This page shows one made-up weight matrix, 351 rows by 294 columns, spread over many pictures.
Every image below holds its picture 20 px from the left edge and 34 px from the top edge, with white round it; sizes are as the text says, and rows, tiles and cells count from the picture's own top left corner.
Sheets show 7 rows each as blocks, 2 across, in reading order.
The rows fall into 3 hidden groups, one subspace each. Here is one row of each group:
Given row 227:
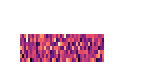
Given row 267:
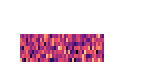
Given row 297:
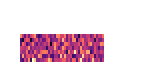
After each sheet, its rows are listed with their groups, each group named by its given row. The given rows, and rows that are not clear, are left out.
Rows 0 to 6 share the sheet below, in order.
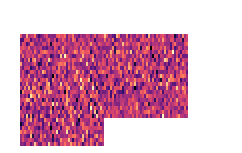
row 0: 297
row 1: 297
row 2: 297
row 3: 267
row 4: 297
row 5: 227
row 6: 297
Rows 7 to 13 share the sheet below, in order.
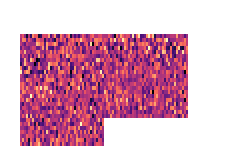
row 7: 227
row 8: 227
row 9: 227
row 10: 227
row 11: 297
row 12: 227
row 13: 227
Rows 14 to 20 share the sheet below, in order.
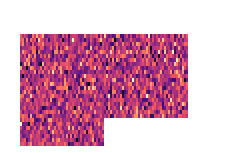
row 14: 227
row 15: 297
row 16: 267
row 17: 297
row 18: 297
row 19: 227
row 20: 267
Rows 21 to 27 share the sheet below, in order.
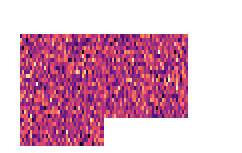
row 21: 267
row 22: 297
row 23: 227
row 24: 267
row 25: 297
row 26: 267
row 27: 297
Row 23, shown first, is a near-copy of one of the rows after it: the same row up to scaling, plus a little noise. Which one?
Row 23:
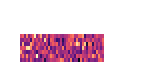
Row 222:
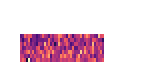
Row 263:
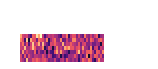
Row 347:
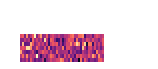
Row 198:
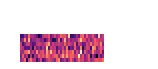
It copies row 347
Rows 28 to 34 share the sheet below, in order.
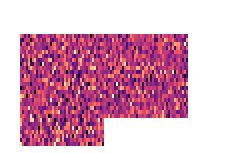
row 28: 297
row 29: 227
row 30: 267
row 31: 227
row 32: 297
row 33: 227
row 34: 267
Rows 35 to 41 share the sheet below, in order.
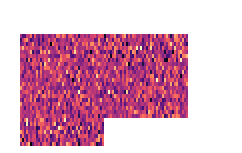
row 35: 297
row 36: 297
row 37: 267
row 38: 267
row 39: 227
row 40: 267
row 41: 227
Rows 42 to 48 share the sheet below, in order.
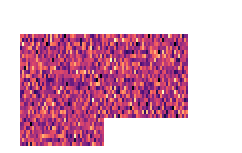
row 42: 227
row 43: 297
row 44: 227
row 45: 297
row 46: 227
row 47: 297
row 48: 297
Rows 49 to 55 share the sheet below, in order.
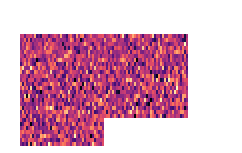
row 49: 227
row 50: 227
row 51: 297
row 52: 267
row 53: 227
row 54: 297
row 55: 297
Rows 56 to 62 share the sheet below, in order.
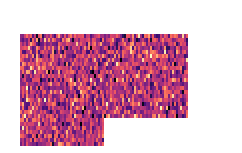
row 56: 227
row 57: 227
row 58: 297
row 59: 297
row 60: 267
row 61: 267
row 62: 227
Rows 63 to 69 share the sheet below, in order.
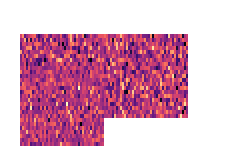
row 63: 227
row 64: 227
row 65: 227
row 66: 227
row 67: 297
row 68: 227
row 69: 227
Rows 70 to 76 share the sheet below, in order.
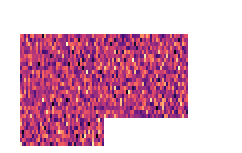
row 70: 267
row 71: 297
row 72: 227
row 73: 297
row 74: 297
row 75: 267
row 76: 267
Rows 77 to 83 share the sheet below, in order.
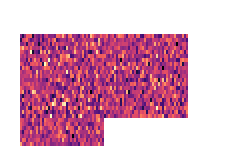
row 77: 297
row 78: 227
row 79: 267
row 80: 297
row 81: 297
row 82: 267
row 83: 267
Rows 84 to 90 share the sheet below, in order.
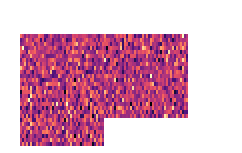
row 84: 267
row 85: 267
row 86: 297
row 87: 297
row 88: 297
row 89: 297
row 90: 297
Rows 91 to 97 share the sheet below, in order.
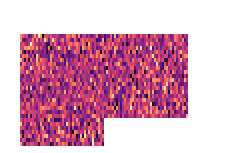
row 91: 227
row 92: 297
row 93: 297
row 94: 297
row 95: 297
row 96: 227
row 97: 267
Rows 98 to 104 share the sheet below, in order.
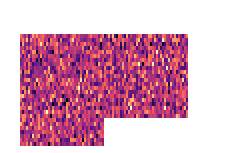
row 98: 227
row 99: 267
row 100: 227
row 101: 227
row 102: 297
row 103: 227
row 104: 297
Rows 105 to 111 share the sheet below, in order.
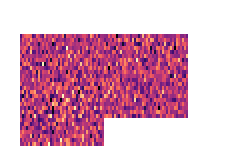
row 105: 297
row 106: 227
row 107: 267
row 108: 227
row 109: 297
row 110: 297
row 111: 297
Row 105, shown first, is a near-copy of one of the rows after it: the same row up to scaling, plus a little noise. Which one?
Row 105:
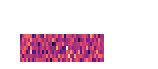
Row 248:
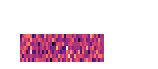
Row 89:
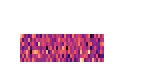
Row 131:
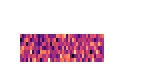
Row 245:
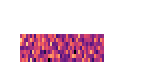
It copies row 248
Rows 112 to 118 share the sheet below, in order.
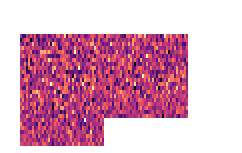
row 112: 297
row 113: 267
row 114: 267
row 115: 267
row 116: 227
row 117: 227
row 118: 227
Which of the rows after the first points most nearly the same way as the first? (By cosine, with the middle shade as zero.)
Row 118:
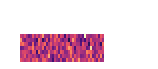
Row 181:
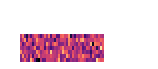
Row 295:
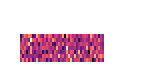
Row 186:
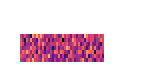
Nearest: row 186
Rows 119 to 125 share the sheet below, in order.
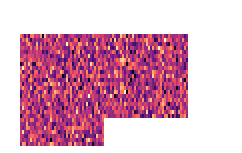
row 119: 267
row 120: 227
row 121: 297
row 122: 227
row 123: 267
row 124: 267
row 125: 267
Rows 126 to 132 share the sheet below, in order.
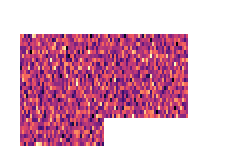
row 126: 297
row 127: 227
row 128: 267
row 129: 297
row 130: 227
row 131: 297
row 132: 227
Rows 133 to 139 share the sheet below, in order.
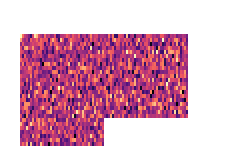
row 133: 227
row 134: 267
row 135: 227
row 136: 267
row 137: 267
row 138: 227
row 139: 297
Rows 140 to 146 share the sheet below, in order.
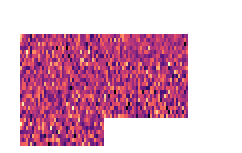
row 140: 297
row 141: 227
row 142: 267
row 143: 227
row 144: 267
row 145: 227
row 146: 297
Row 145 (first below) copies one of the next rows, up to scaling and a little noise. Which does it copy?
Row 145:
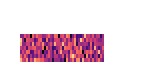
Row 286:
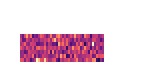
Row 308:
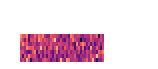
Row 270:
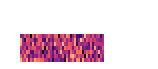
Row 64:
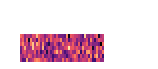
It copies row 270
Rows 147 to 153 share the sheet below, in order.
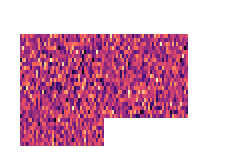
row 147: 267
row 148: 227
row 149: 267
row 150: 267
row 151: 267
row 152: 267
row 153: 227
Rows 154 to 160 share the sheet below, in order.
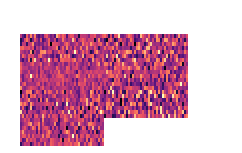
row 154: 297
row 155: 297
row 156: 267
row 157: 227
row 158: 297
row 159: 267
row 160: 267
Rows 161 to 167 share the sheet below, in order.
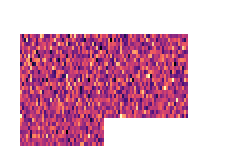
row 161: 227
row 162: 227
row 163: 297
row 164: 297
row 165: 267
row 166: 227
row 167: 297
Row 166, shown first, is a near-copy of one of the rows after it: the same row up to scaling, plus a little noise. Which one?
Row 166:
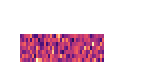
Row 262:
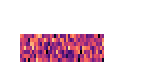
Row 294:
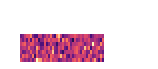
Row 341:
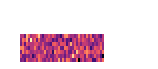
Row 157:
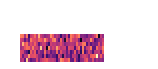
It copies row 294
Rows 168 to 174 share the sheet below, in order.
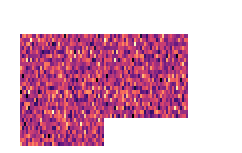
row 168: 297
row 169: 297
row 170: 267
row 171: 267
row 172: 267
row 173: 297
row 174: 227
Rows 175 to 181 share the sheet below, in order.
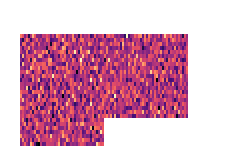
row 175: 297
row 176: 267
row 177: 297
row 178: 267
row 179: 227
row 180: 297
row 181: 227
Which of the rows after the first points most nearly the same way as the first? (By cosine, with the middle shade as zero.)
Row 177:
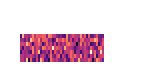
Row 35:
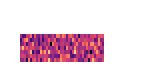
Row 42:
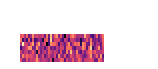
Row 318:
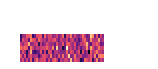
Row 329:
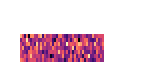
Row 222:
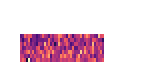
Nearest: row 318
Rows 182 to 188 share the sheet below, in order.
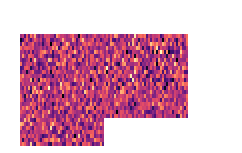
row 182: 297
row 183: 267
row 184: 297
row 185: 297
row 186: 227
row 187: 227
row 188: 297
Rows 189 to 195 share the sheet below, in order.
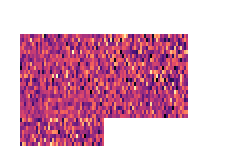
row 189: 267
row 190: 227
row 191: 297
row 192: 267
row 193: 227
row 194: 297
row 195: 267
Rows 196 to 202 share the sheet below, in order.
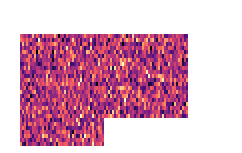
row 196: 227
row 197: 227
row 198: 227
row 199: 227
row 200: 297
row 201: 227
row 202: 267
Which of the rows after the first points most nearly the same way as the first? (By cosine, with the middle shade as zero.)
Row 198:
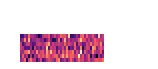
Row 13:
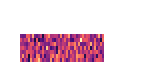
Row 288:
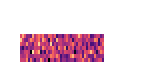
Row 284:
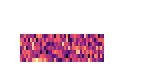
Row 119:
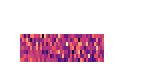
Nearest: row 13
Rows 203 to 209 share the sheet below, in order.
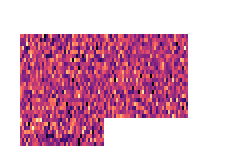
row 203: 267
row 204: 227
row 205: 267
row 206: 297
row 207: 297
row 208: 227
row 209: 227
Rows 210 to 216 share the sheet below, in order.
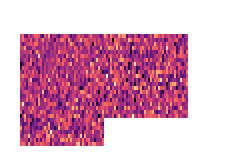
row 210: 227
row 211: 227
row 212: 297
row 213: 267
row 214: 267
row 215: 297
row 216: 227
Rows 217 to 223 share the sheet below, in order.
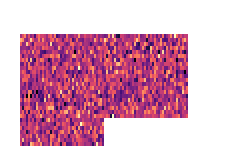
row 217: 297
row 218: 297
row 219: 267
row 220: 227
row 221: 227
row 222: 227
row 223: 227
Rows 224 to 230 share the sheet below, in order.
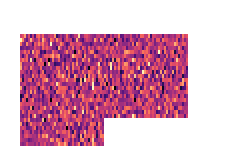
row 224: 297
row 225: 297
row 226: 267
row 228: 297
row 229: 297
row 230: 267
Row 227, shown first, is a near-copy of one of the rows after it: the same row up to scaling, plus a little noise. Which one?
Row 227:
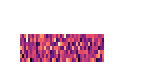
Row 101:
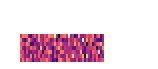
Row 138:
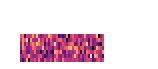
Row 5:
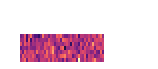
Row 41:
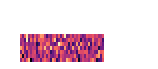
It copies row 41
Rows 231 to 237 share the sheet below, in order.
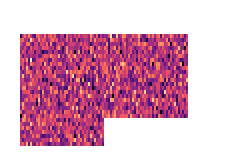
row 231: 297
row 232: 227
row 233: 267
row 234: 227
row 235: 267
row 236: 267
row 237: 297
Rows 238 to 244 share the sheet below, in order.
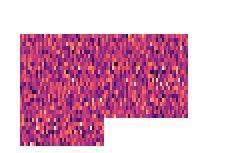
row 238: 267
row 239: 267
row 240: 267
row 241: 267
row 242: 227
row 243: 267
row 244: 227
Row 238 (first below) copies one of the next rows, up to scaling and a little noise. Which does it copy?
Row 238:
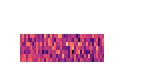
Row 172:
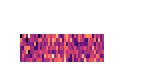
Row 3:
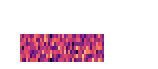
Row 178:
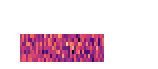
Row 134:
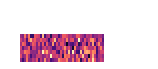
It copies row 178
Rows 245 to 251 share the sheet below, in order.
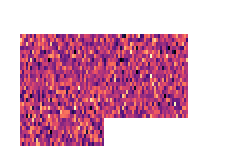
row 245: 297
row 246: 227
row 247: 227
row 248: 297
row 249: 297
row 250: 227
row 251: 227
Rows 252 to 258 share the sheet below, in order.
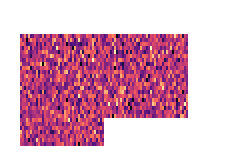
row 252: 267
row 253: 297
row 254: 267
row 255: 227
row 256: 267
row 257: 227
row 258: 227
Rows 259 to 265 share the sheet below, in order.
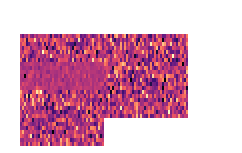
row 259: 267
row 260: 267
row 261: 227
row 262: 227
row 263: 227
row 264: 227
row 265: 297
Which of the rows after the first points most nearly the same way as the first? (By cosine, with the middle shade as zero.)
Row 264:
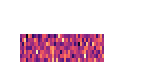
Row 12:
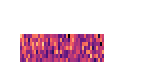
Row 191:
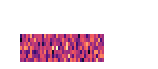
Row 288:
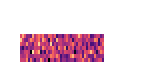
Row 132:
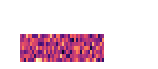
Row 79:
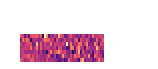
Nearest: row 191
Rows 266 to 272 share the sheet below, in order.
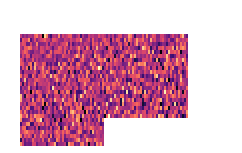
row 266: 267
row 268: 227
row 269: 267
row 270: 227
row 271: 267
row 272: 267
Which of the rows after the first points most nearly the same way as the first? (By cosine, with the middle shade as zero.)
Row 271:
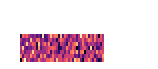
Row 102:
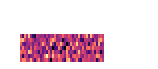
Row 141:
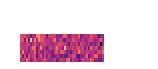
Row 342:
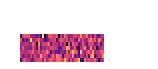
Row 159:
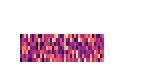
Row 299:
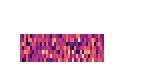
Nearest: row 342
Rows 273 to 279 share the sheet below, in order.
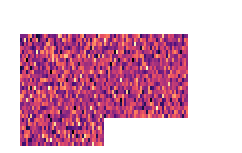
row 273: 227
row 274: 297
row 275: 297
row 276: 227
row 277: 297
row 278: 267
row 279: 267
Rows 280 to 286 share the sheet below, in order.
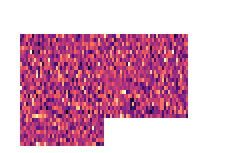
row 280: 297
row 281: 297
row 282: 267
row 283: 267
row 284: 227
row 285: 227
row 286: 227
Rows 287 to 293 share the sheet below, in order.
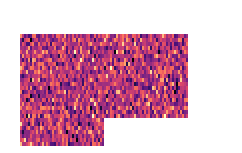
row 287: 297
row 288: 297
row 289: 297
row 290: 267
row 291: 297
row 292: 297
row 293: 267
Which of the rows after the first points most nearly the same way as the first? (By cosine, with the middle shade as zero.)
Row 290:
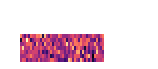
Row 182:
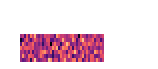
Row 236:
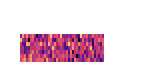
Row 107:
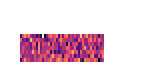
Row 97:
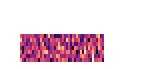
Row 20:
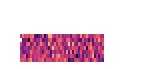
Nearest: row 182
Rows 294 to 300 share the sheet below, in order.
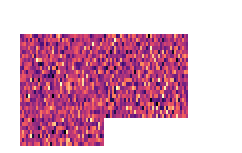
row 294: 227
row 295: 297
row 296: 297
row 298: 227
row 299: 267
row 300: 297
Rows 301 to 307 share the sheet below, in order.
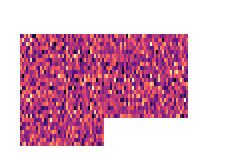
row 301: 297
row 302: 267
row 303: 267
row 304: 297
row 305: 297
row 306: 227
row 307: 267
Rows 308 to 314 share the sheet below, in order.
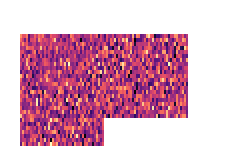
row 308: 227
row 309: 227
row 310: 227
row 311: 227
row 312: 267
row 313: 267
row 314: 267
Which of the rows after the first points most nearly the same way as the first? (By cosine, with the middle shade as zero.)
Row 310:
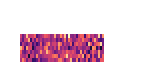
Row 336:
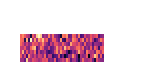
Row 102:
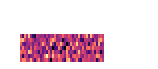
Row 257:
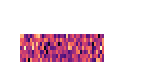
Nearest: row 102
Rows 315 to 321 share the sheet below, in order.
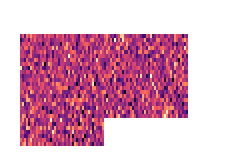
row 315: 297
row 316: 227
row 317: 267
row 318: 297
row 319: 267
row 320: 297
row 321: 267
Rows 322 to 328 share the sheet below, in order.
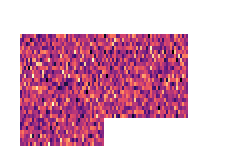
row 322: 297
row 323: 297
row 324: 227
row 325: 267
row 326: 297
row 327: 297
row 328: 297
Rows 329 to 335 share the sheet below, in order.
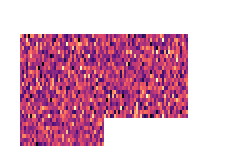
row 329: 267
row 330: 267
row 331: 227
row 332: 267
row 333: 297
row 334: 227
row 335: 227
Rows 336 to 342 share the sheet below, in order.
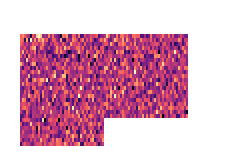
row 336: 227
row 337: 297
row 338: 297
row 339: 297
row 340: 267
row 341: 227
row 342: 267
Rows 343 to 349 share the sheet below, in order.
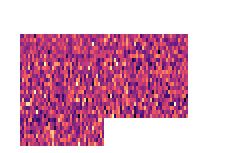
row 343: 227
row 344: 297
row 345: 267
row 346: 267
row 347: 227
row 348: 227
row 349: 227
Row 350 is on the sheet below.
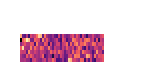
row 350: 267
